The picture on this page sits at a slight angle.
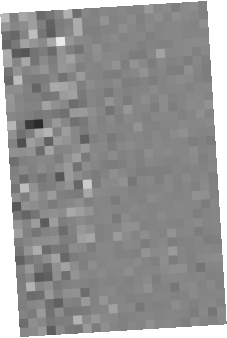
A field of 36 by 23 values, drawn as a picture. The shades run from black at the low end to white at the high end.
The middle right is the calmest part. The halves do not mirror each other. A vertical seam about 40% of the way across splits the table, and the right part is calmer. The distribution is heavy-tailed on both sides. No regular stripes run through it. No overall slope runs across the table.
